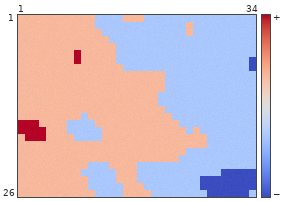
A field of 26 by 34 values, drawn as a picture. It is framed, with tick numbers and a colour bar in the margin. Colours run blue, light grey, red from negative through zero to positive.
On average the colour sits 50% of the way up the scale. The bottom right is the ninth with the lowest average. No regular stripes run through it. The field climbs toward the left.
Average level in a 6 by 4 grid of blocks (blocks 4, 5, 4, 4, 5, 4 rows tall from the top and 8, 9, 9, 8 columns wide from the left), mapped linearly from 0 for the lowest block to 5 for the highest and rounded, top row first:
5322
5422
5532
5442
5442
5320
